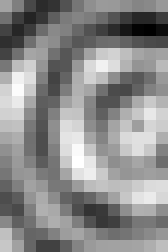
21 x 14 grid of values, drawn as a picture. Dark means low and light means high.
The texture is blotchy. Concentric rings centre on the middle right. The ninth with the highest average is the centre.
